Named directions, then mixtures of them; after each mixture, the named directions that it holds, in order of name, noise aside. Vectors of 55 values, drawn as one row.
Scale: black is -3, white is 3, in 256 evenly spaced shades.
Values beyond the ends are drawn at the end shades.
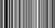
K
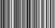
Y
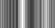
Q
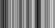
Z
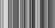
K, Z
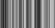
Z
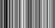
K, Q, Z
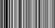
K, Z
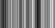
Z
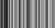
K, Y, Z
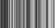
K, Y, Z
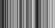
Z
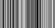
K, Q, Z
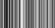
K, Q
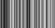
K, Y, Z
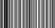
K, Y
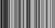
K, Y, Z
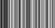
K, Y, Z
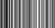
K, Y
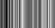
K, Q, Z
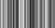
K, Q, Z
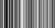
K, Q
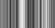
Q
